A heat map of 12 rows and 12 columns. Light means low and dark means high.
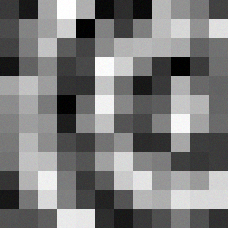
Rings spread out from the middle right. No single row or column stands out from its neighbours. There is no overall slope. The middle left is the smoothest part.
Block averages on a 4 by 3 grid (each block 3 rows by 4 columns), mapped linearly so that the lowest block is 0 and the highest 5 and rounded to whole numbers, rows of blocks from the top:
250 | 424 | 234 | 240
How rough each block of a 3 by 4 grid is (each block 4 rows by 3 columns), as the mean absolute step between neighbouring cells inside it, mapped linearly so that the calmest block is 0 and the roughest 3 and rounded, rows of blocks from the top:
1322 / 0211 / 1112
